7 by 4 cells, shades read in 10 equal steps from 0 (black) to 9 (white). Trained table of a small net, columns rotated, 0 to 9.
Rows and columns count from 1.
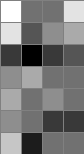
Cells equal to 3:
2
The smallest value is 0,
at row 3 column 2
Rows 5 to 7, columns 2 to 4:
4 5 4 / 4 2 2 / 1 4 4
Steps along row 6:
down down same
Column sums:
42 22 26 31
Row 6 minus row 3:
3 4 0 -1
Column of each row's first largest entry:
1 1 4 2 1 1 1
